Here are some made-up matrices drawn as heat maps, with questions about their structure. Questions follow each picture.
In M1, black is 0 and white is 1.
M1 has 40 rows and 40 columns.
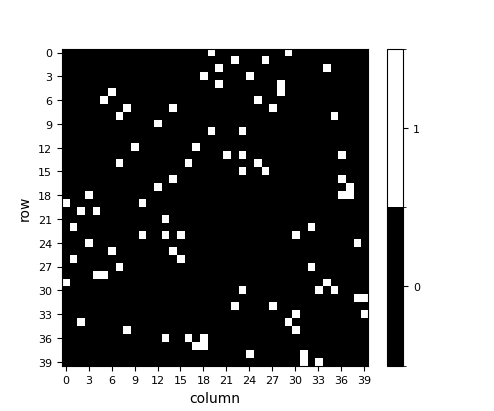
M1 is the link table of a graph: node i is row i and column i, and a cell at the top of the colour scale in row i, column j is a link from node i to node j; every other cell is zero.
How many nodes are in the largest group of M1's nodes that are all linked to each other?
2
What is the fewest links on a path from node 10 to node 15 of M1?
2
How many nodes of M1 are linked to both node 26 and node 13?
0
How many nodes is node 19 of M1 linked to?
2
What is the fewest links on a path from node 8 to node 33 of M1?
3
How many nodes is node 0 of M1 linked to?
2
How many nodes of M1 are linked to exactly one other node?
2
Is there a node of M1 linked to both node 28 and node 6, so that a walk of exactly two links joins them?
yes
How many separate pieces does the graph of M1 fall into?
2
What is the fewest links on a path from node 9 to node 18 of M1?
4
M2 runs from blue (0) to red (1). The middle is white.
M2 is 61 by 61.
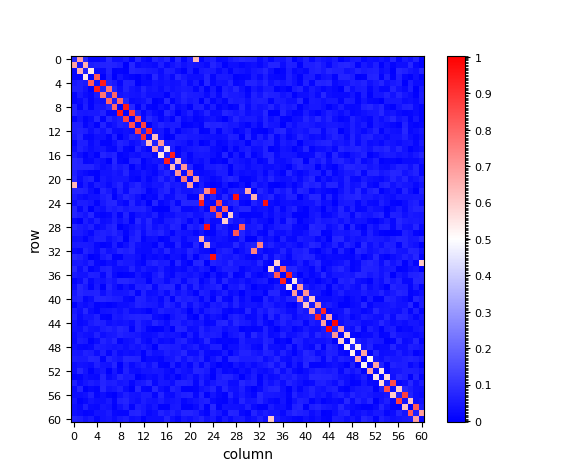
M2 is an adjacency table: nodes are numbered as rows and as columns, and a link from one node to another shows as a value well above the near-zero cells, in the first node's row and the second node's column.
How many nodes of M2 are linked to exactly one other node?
5
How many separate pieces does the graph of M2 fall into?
3
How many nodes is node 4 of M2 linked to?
2
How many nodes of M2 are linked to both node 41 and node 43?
1
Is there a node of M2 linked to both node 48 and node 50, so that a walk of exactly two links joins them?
yes
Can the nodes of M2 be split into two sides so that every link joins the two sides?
no
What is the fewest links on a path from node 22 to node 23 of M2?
1
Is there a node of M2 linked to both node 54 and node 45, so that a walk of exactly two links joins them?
no
